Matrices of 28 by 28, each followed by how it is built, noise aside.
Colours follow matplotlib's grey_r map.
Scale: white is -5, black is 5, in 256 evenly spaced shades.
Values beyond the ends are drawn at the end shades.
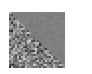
lower triangular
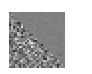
lower triangular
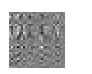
low rank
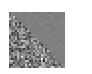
lower triangular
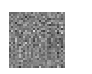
low rank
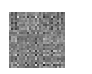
low rank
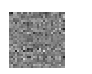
low rank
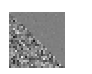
lower triangular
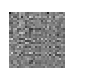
low rank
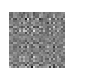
low rank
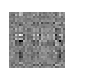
low rank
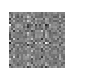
low rank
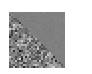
lower triangular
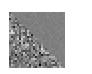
lower triangular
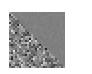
lower triangular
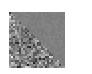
lower triangular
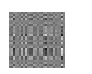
low rank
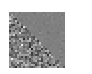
lower triangular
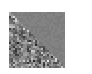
lower triangular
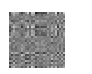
low rank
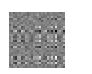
low rank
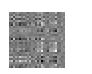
low rank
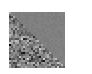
lower triangular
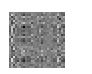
low rank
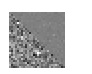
lower triangular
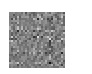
low rank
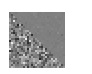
lower triangular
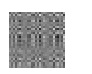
low rank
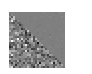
lower triangular
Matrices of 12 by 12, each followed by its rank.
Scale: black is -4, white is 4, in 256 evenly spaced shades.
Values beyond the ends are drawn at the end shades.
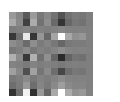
one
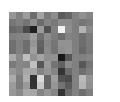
two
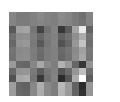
one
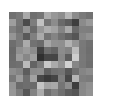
two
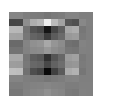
one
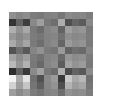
one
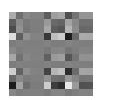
one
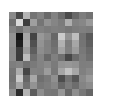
two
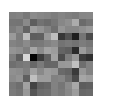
two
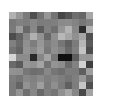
two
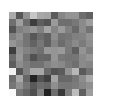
two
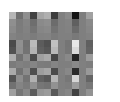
one
